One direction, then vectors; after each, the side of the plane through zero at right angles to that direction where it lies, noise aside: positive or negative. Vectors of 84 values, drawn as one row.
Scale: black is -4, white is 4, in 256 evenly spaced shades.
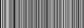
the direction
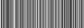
negative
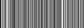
positive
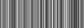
positive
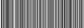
negative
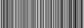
negative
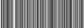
negative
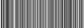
negative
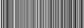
negative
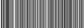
negative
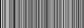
positive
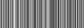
negative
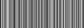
positive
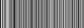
positive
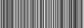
negative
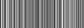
positive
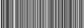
negative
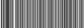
negative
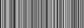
positive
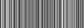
positive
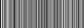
positive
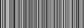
positive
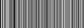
positive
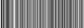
negative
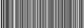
negative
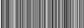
negative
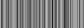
negative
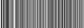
negative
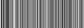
negative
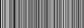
positive
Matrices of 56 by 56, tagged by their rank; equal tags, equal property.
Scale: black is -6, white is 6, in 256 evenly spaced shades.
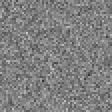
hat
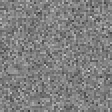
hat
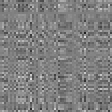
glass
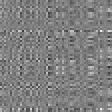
glass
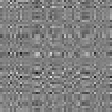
glass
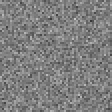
hat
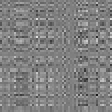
glass
